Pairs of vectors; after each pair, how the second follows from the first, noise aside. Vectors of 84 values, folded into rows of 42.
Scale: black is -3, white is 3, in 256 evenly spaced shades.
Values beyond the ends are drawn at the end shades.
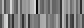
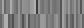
shrunk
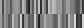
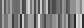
negated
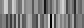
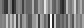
negated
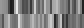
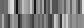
negated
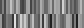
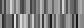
copied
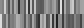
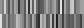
copied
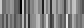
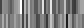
negated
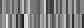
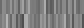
shrunk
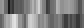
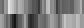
negated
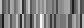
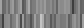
shrunk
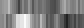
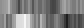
copied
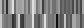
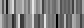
copied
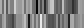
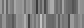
shrunk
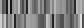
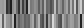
sign-scrambled
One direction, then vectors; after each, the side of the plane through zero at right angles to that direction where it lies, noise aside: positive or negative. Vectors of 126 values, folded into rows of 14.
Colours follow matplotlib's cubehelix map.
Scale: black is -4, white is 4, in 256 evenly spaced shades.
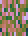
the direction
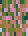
negative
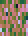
negative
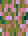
negative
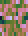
negative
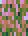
positive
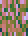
positive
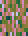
positive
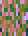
positive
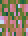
negative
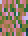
positive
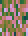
negative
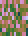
positive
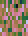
negative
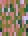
positive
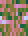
positive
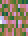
negative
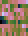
positive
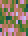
positive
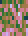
negative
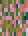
negative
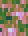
positive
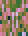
positive
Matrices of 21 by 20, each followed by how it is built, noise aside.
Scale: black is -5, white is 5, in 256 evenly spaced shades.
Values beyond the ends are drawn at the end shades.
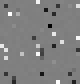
sparse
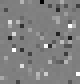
sparse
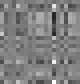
low rank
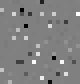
sparse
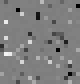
sparse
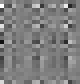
low rank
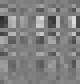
low rank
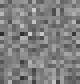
low rank
